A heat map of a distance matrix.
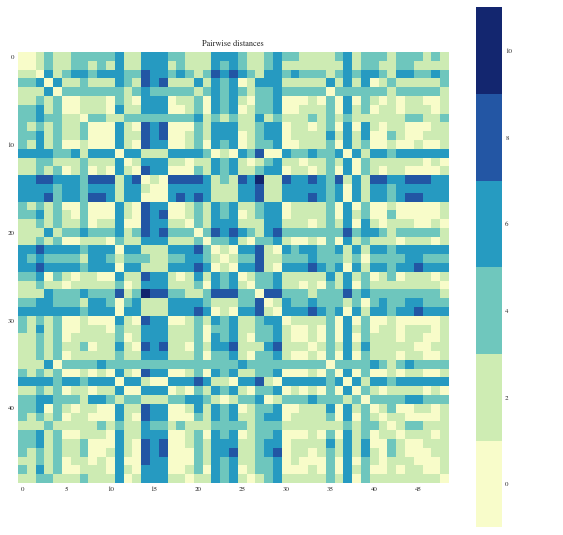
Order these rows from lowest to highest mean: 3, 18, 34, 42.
34, 18, 42, 3
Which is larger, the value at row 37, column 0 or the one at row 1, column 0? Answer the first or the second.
the first
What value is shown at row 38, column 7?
2
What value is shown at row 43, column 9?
2
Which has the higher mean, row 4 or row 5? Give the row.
4
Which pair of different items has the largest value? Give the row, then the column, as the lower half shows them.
27, 14
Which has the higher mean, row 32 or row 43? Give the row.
43
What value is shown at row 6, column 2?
6
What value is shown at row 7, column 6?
2
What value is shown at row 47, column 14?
6
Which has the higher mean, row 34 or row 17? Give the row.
34
